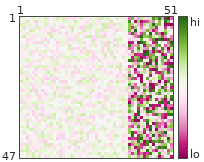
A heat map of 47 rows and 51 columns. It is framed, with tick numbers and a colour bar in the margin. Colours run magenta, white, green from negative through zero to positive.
Grain: fine. Seam: vertical, 70% of the way across, the left part calmer. Slope: none. Average level on the scale: 50%.
